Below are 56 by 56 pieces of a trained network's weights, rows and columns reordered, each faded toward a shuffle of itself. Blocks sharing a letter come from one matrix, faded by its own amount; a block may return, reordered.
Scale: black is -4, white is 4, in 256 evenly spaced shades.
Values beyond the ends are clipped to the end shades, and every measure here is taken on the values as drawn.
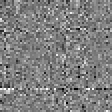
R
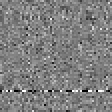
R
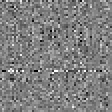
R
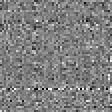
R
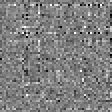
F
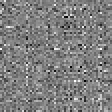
F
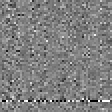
R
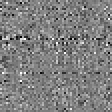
F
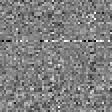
R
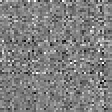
F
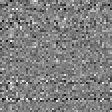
F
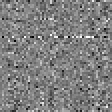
R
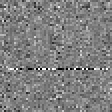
R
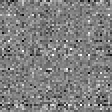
F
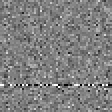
R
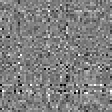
F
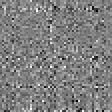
F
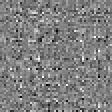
F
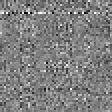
R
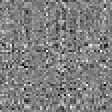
F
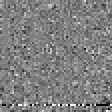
R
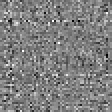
R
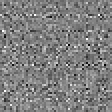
F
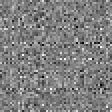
F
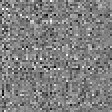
F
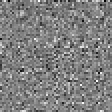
R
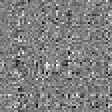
F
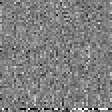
R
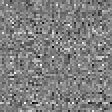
R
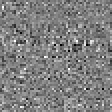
F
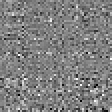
F
